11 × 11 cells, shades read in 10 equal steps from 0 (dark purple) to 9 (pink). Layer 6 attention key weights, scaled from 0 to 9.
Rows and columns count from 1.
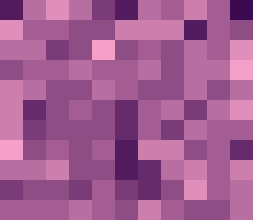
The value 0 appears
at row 1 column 11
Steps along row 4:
up same up down same up down up same up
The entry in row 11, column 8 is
5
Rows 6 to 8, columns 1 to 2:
7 2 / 7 3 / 9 4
